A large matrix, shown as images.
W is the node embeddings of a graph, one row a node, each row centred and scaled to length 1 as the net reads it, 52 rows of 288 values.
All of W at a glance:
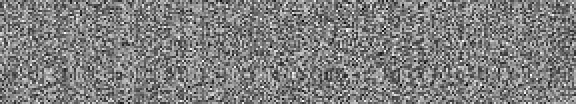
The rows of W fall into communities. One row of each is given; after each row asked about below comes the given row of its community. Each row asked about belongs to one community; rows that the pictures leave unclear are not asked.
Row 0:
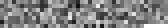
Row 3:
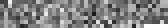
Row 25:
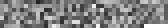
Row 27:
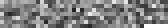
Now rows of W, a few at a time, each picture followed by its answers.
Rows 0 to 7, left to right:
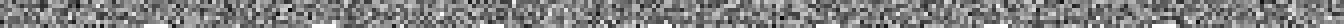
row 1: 25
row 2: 3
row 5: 25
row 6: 27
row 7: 25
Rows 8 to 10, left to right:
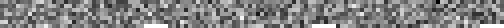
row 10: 25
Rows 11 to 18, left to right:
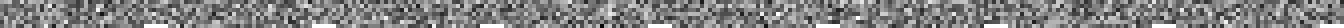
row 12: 3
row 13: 25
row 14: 3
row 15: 3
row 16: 27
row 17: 0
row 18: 3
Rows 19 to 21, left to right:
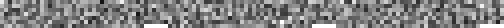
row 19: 27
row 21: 0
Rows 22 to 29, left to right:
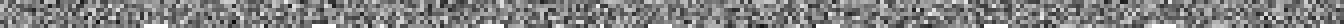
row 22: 25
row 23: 27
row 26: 27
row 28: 3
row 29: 3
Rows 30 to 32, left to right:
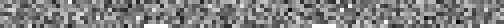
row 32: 27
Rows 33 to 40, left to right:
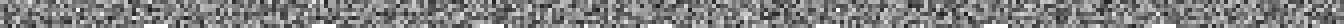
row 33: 27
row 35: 3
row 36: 3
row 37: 0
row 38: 0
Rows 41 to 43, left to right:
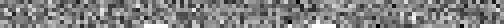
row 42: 0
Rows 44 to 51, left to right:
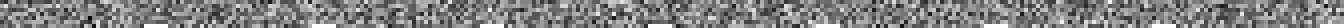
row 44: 25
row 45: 3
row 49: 25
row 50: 0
